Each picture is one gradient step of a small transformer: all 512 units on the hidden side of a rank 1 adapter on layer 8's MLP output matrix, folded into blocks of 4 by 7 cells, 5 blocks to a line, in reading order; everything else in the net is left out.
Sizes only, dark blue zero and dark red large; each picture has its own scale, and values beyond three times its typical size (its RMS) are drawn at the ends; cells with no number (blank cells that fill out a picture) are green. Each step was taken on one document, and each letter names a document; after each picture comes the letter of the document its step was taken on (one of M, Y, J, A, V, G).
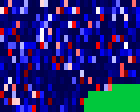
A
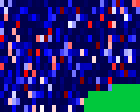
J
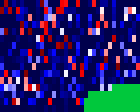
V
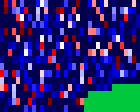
V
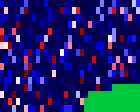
J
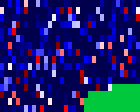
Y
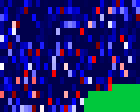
Y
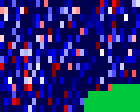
J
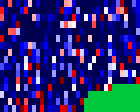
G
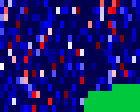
J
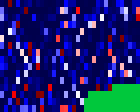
G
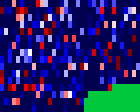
V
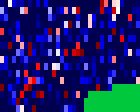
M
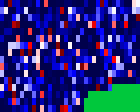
A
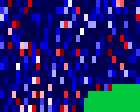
G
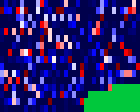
V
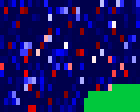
J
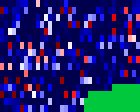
Y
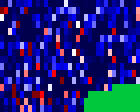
Y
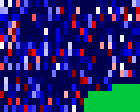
M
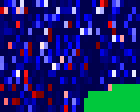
A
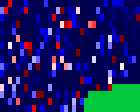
Y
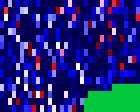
A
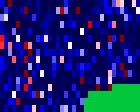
A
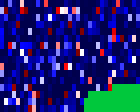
A
